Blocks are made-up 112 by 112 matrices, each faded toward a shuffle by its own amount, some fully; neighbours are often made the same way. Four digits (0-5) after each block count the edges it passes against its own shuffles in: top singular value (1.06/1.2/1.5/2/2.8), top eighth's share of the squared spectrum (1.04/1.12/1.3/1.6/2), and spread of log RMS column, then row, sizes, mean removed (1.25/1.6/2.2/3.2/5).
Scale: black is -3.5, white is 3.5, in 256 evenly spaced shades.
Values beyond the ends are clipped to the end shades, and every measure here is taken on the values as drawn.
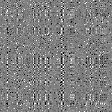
5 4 3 2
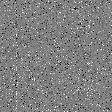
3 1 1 0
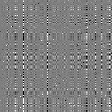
5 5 4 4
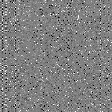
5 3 2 1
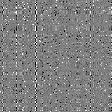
5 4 3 2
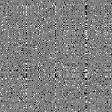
5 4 3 2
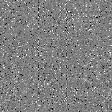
4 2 1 0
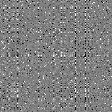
5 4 3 2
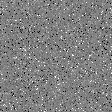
2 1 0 0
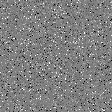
3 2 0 0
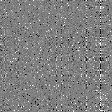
5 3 2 1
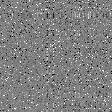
4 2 1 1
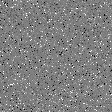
0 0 0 0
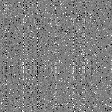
5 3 2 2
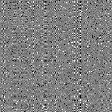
5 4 3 3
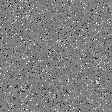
0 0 0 0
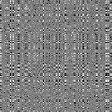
5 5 4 4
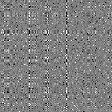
5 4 3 3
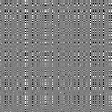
5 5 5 4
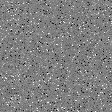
2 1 0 0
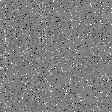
3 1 0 0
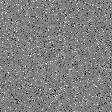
3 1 0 0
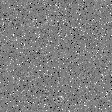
2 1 0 0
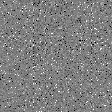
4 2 1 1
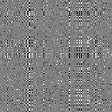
5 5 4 3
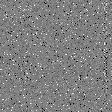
3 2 1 0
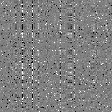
5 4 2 2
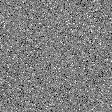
0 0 0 0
